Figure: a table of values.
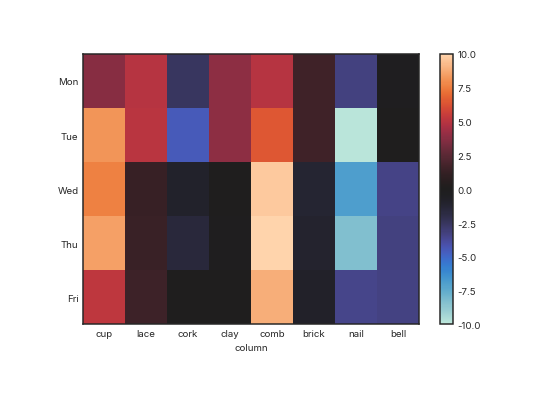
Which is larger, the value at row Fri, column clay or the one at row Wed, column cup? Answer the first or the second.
the second
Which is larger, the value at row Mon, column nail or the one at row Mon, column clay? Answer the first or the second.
the second
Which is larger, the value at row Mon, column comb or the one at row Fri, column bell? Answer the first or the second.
the first
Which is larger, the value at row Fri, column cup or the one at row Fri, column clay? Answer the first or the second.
the first
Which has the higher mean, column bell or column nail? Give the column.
bell
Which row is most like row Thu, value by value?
Wed
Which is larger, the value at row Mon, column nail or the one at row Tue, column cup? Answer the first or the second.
the second
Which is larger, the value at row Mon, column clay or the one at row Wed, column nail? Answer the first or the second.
the first
